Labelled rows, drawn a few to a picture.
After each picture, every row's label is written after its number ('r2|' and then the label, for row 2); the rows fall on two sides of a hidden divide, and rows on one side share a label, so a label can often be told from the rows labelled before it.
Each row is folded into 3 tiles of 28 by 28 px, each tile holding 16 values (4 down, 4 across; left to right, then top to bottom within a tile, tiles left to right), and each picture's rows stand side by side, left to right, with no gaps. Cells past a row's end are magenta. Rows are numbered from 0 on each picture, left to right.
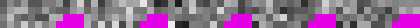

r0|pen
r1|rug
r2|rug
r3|pen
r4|pen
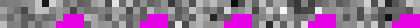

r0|rug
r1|pen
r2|pen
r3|pen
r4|pen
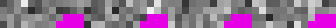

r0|pen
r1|pen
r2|rug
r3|rug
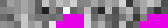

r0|pen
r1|rug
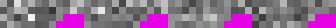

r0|pen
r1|pen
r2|rug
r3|pen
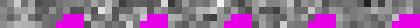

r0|pen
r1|pen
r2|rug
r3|rug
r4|rug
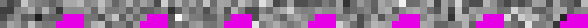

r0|pen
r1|pen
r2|pen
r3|rug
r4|rug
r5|rug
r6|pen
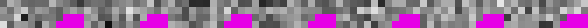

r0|rug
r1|rug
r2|rug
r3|rug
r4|rug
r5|pen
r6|pen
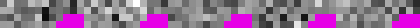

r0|pen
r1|rug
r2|pen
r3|rug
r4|rug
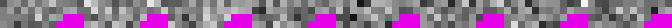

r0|rug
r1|rug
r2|rug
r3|pen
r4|rug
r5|pen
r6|pen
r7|rug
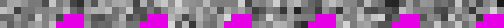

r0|rug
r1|pen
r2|rug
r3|pen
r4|pen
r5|rug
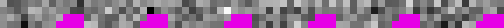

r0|rug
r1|rug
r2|rug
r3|pen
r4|pen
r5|rug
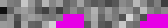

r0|pen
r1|rug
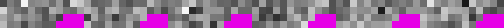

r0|pen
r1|rug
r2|pen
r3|rug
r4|pen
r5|rug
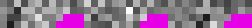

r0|rug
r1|rug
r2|rug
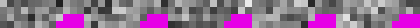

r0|rug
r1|rug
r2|pen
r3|rug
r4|rug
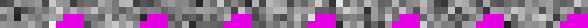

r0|rug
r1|pen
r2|rug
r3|rug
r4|pen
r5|rug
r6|pen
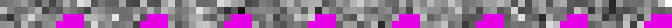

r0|pen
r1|pen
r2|rug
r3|rug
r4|pen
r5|pen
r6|rug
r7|pen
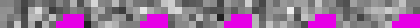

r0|rug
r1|pen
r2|pen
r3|rug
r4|rug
